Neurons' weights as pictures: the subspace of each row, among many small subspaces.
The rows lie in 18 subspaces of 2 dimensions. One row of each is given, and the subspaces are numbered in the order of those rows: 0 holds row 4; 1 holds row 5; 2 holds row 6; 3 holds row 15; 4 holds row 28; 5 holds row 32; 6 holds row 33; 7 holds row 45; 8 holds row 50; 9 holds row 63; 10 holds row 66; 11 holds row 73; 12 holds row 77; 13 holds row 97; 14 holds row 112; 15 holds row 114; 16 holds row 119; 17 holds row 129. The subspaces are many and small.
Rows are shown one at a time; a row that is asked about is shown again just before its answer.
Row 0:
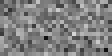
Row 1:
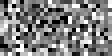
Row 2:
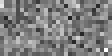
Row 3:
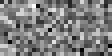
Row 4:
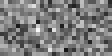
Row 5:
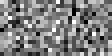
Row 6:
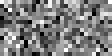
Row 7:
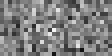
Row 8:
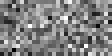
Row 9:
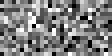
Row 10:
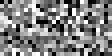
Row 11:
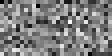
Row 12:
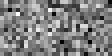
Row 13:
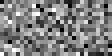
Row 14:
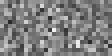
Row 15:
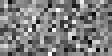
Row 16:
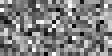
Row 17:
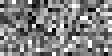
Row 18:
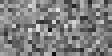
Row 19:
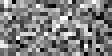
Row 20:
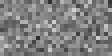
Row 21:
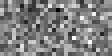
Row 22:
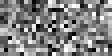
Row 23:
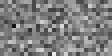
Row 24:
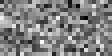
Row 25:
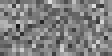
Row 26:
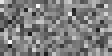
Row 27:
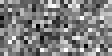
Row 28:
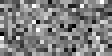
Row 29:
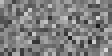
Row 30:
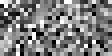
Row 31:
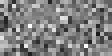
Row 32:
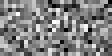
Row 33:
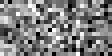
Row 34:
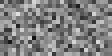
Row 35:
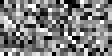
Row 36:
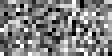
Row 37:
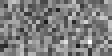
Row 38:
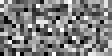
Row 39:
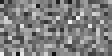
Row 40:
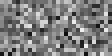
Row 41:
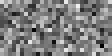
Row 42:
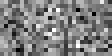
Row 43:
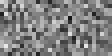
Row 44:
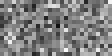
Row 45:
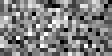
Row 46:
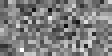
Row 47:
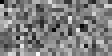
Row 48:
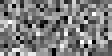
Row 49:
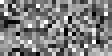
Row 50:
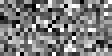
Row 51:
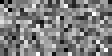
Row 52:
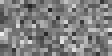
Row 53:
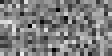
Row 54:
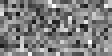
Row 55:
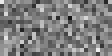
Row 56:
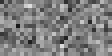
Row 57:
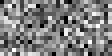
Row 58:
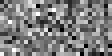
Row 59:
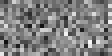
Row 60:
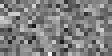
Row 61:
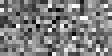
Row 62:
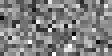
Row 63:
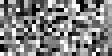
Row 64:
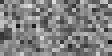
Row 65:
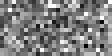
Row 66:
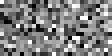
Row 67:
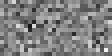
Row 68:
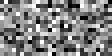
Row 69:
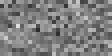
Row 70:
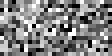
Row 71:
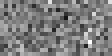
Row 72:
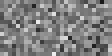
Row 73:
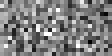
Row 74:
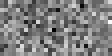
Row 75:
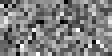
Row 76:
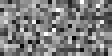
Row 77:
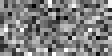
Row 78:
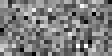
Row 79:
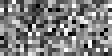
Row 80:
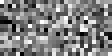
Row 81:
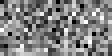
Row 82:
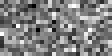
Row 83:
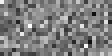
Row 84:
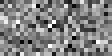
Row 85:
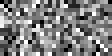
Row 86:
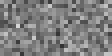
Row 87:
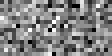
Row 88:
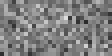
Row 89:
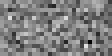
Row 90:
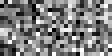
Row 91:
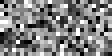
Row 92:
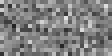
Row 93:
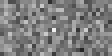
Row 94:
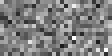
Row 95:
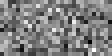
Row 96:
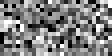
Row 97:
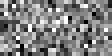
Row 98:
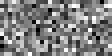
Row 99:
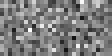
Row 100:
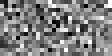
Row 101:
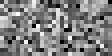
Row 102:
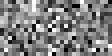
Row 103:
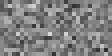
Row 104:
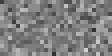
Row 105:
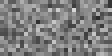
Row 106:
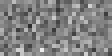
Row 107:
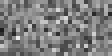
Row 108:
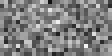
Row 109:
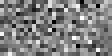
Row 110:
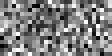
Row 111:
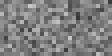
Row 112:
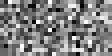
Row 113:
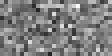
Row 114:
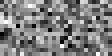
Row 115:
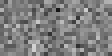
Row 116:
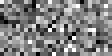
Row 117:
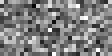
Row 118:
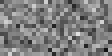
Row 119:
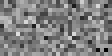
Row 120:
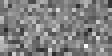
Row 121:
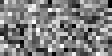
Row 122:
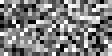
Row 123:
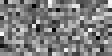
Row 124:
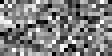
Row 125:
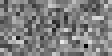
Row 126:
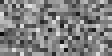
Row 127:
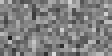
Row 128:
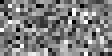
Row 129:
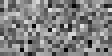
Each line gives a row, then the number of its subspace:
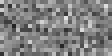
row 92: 9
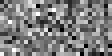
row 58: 6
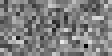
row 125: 7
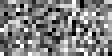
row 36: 1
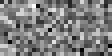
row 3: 6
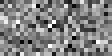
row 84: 8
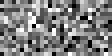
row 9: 10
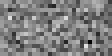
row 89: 2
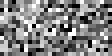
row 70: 17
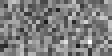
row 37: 14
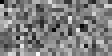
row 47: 5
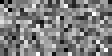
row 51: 2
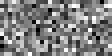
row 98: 4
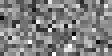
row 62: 8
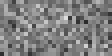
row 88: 17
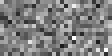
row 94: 16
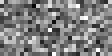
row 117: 13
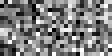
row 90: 6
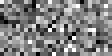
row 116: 8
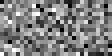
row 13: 6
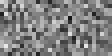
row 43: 5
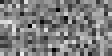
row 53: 9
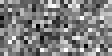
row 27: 2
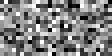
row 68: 13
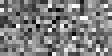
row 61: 3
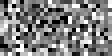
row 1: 13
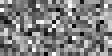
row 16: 1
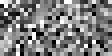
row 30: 7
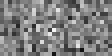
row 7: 11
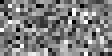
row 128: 1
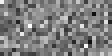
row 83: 17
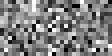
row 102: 8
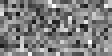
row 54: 5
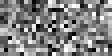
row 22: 8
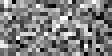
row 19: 2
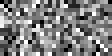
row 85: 2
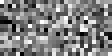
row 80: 9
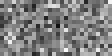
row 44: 2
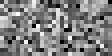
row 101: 7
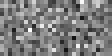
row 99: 9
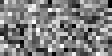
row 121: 12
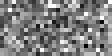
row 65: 2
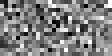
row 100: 5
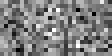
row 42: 11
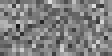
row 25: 4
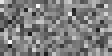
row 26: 1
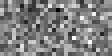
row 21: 3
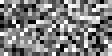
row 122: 4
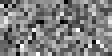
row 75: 7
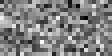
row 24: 13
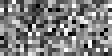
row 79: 17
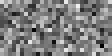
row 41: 7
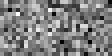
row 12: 5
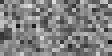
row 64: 15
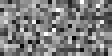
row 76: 1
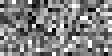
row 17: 10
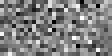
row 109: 9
